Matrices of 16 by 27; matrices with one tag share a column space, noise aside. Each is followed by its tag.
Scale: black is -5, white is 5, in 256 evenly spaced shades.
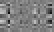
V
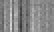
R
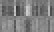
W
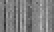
R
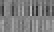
W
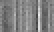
R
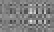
V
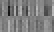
W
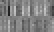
W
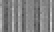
R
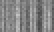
R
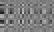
V
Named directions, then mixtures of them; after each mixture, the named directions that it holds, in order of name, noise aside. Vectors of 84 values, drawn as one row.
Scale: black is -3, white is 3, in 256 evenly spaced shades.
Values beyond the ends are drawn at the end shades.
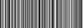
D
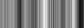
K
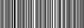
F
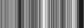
K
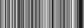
D, F, K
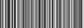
D, F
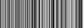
D, F, K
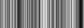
D, K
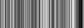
D, K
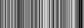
D, K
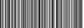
D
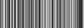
D, F, K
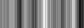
K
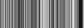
D, K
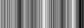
K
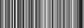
D, F, K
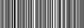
F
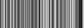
D, K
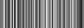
D, F, K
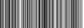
D, K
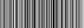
F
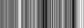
K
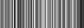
F, K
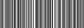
F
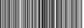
D, F, K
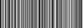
D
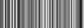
D, F, K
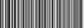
D, F
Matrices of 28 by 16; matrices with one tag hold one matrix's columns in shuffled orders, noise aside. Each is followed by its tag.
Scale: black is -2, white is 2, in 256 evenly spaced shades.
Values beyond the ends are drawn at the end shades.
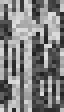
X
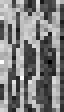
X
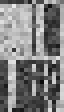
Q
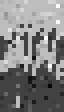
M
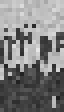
M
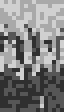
M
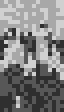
M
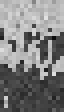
M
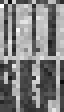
Q
